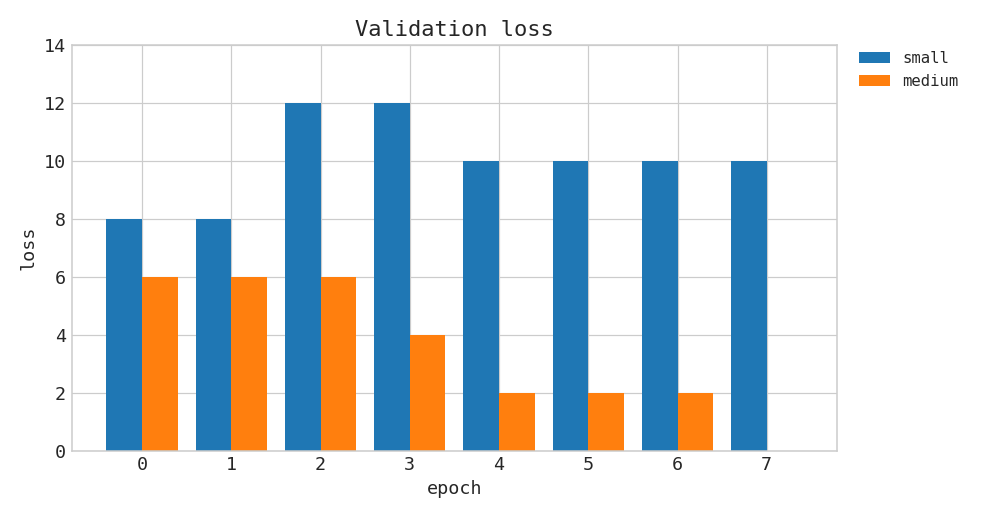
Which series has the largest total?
small
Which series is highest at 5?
small
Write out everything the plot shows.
Title: Validation loss
x-axis: epoch, ticks 0 1 2 3 4 5 6 7
y-axis: loss, ticks 0 2 4 6 8 10 12 14
Legend: small, medium
Values:
small: 8 8 12 12 10 10 10 10
medium: 6 6 6 4 2 2 2 0
